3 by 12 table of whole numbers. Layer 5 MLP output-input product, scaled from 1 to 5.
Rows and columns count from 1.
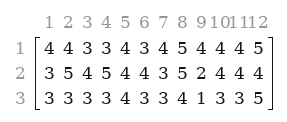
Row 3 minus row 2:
0 -2 -1 -2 0 -1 0 -1 -1 -1 -1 1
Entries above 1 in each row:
12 12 11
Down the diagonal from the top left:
4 5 3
